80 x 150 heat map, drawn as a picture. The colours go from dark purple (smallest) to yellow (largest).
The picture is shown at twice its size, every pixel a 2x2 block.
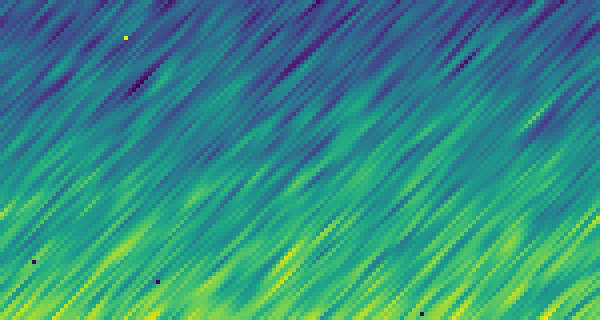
Lone odd cells: 4, 1 higher and 3 lower than their neighbours. Average level on the scale: 50%. Slope: up to the bottom. Odd rows or columns: none. Grain: diagonal, up to the right.
